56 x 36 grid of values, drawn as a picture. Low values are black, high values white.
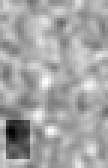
Values change most from cell to cell in the bottom left. Most values sit high, with a long tail of low ones. In the bottom left lies a patch that is lower than the rest. The field is mottled with small blotches. The bottom left is the ninth with the lowest average. The halves do not mirror each other.
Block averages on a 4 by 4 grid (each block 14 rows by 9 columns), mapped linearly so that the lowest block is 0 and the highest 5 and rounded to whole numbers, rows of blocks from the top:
4543 / 3545 / 2434 / 0344
